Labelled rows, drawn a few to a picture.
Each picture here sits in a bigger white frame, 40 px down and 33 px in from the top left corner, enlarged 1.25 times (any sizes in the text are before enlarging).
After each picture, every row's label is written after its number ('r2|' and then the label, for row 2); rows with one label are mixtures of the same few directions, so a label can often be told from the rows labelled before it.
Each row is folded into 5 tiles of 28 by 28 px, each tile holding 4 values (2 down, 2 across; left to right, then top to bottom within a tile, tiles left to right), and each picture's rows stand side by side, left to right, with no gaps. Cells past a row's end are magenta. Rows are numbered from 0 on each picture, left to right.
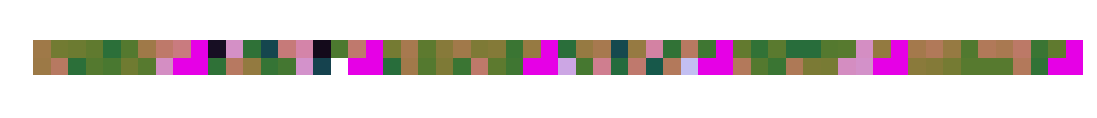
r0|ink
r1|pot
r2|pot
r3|pot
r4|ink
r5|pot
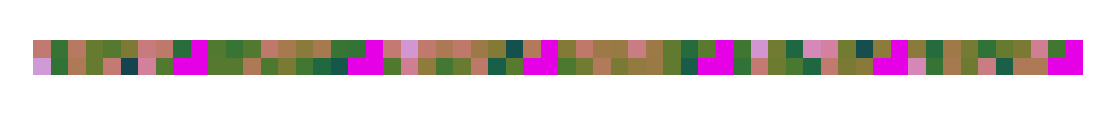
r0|pot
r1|ink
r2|ink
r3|ink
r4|pot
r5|pot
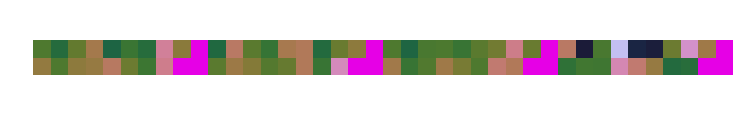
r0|pot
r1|pot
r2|ink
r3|pot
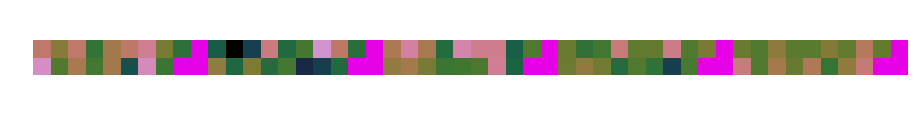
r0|pot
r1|ink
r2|pot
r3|ink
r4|pot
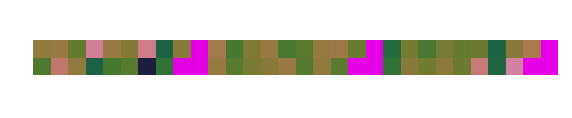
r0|ink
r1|pot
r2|pot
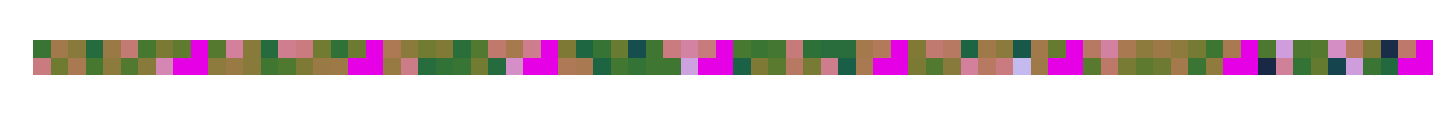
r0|pot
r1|pot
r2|ink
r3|ink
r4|pot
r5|ink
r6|ink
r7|pot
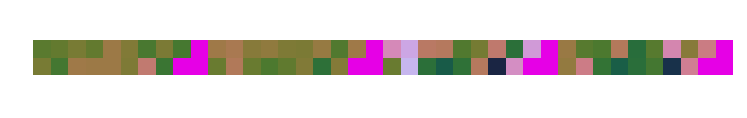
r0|ink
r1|ink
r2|ink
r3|ink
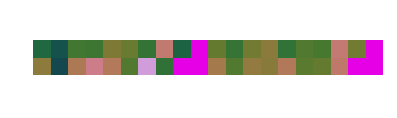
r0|ink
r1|pot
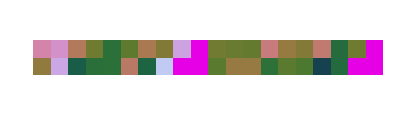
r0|ink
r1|ink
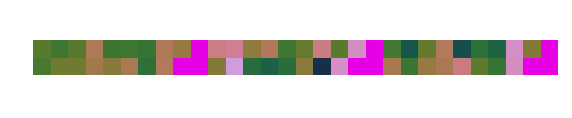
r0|pot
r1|ink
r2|pot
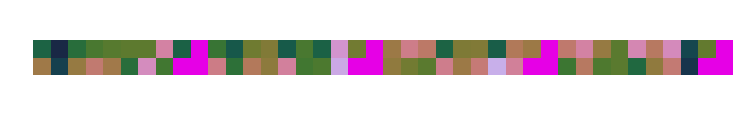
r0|ink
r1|pot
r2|ink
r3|pot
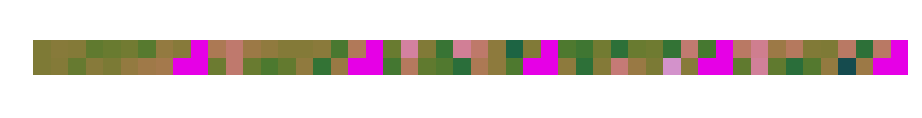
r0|ink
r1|ink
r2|pot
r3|ink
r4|ink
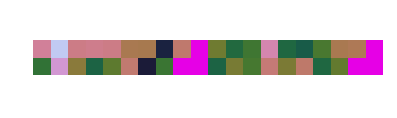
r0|ink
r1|pot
